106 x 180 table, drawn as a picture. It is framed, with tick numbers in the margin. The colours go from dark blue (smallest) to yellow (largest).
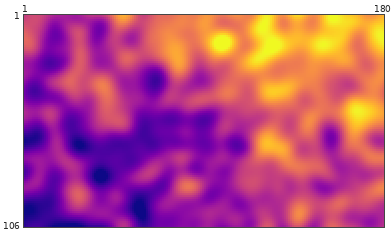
Lone odd cells: none. Slope: up to the top right. Ninth with the highest average: top right. Odd rows or columns: none. Ninth with the lowest average: bottom left. Grain: smooth. Mirror symmetry: none.
